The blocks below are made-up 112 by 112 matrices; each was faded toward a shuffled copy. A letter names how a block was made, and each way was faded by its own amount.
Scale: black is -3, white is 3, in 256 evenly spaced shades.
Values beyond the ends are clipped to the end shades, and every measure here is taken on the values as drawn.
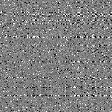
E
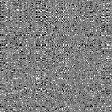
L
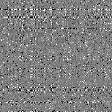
E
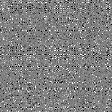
E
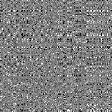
L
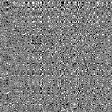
L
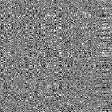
L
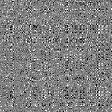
L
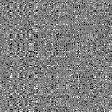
L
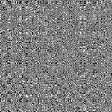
L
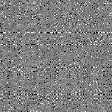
E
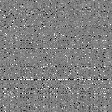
E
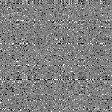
E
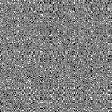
L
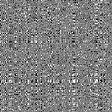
L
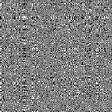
L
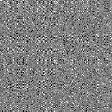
L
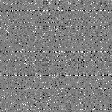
E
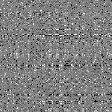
E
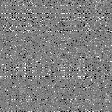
E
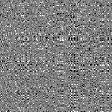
L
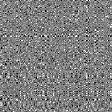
L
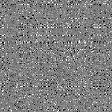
E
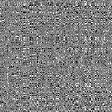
L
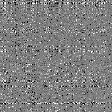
E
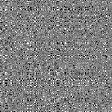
L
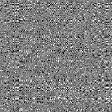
L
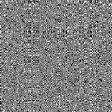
L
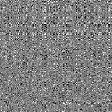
L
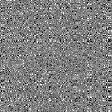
L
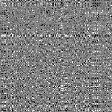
L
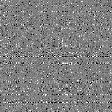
E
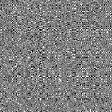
L
